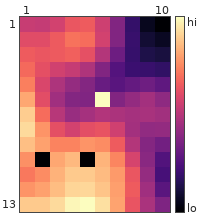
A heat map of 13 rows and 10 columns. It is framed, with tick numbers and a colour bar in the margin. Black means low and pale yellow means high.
Ninth with the lowest average: top right. Slope: up to the bottom left. Mirror symmetry: none. Lone odd cells: 3, 1 higher and 2 lower than their neighbours. Ninth with the highest average: bottom middle.
